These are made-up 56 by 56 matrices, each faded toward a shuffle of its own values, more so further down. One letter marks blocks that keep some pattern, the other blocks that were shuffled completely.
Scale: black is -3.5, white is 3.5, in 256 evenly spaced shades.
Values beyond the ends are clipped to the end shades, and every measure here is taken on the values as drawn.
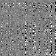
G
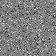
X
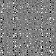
G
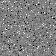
X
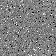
X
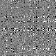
G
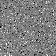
X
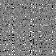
G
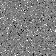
X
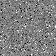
X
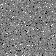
X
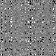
G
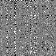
G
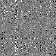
G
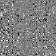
G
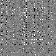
G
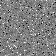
X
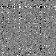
G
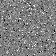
X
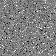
X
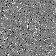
X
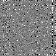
G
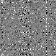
G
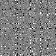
G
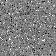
X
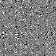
G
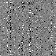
G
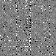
G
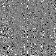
G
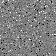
X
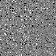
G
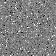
X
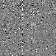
G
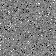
X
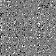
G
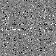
G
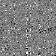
G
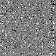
G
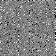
G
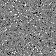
X
